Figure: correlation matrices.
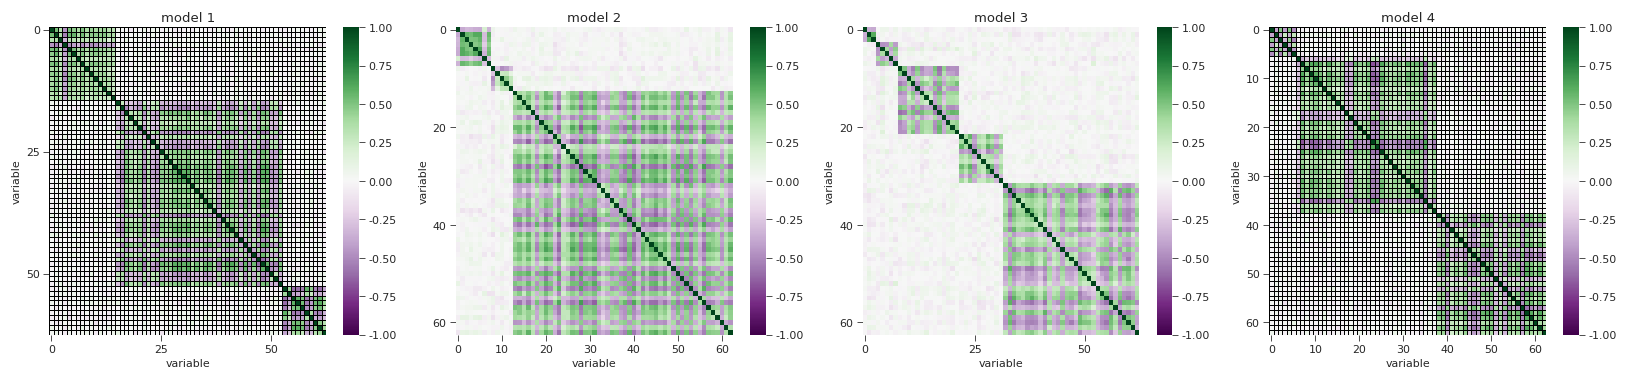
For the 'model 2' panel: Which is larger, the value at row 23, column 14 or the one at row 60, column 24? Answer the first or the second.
the second
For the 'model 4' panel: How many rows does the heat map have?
63
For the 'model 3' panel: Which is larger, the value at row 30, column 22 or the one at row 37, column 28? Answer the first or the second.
the second
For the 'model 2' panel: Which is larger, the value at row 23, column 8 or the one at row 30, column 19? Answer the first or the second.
the second
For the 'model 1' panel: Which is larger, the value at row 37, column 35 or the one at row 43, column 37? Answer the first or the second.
the first
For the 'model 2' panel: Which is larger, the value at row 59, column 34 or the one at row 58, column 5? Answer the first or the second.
the second
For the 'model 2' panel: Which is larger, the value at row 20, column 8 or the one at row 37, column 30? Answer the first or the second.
the first
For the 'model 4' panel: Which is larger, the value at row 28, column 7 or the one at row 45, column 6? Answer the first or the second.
the first
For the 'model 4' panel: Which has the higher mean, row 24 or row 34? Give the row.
34
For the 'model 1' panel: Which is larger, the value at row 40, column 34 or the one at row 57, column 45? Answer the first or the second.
the first
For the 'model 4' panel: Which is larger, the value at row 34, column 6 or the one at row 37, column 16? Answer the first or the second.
the second
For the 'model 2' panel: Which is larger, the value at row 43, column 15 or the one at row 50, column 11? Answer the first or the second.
the first
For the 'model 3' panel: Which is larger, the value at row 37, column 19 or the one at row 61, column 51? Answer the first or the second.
the second
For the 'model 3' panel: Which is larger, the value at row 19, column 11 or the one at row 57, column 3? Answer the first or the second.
the first
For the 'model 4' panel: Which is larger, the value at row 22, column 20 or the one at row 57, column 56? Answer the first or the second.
the first
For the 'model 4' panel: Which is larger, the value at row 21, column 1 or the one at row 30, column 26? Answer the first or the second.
the second
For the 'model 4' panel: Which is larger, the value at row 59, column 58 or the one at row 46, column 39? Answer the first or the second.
the first
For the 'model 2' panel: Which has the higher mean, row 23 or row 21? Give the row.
21
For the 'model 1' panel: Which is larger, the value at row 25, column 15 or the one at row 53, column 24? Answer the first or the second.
the second
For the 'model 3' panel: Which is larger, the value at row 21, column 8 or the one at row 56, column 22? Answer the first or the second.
the second
